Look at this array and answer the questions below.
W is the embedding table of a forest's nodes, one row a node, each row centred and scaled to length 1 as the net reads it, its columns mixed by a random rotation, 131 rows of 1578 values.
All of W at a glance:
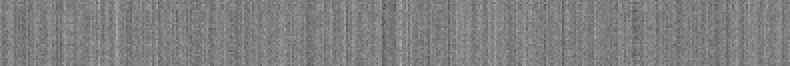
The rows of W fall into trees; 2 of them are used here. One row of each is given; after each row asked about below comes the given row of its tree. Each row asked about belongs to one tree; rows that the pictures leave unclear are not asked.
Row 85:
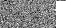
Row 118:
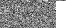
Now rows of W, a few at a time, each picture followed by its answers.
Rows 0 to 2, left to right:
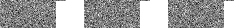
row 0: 85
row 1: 118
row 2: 118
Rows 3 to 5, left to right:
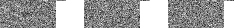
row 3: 118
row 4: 85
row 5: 118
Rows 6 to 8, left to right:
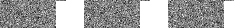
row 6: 85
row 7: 85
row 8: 118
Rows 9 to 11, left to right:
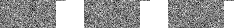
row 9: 118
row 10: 118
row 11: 118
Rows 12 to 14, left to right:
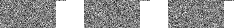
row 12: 118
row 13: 118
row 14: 118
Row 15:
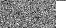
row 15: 85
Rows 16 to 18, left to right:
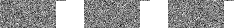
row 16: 85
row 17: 118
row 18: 118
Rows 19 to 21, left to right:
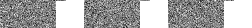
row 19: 118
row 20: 85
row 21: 118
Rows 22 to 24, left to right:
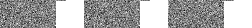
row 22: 85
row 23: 85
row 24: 85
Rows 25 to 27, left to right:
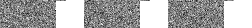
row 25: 118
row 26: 85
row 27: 85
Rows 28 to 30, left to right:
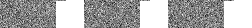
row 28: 85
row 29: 118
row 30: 118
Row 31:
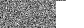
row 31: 85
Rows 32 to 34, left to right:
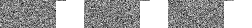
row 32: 118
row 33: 85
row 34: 85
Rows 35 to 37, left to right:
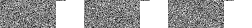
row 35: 85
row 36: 85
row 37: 118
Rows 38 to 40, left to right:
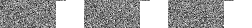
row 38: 85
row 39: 85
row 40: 85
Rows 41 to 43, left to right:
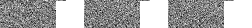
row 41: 118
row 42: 85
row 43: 85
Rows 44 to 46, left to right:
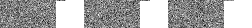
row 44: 85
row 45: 118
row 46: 118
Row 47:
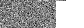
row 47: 118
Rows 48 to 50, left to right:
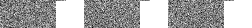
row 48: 118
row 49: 85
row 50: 85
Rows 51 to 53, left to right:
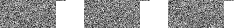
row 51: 85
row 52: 85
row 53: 85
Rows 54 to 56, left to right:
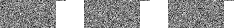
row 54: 85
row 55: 118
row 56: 118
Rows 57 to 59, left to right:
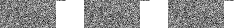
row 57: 85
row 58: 85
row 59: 85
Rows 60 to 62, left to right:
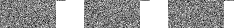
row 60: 85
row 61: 85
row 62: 118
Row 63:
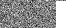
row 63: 118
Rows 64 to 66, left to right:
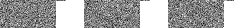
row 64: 85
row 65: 85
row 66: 118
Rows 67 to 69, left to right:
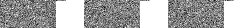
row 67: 118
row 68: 85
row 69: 85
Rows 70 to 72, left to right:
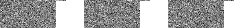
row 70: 118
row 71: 118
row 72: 118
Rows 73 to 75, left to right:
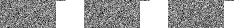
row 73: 85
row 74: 85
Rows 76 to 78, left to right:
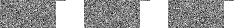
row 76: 85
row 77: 118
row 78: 85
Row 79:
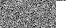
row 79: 85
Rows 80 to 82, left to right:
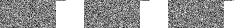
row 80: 118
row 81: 85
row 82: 118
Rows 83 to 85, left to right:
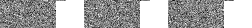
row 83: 118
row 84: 118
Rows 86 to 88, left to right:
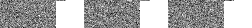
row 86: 85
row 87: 118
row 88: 118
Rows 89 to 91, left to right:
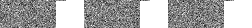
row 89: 118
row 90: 118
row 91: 118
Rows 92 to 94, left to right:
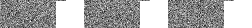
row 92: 85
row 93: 85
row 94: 118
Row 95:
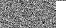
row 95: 118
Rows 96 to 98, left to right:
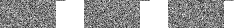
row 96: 118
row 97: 85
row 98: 118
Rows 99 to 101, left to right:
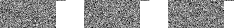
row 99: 85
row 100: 85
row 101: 118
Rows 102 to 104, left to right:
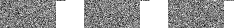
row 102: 85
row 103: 85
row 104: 118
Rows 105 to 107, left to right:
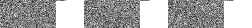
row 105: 118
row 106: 85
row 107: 85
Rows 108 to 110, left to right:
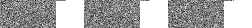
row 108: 85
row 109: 85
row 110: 118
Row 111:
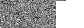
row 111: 85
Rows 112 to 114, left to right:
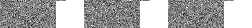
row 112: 85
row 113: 118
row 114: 85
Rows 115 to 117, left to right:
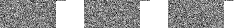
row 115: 118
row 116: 118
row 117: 85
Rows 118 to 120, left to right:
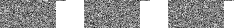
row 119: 118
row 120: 118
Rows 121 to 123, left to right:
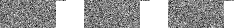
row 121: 118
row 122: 85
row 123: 85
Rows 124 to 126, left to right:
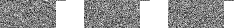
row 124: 118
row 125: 85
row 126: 85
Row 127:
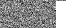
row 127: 118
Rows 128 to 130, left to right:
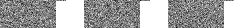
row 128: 118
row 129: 118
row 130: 85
